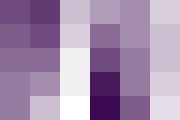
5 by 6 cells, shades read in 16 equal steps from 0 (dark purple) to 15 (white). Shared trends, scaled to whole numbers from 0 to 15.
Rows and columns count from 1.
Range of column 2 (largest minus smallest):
8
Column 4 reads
9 6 4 1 0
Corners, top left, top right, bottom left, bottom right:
4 12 7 13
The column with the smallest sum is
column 4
